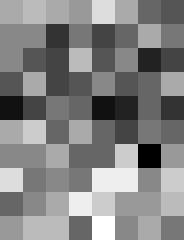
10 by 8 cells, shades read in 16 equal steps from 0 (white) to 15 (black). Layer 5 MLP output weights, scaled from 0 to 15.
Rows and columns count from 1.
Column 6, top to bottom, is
5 9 7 10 13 11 3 1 6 7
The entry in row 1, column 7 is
9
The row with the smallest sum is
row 8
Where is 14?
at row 5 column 1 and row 5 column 5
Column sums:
72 66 77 69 66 72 86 76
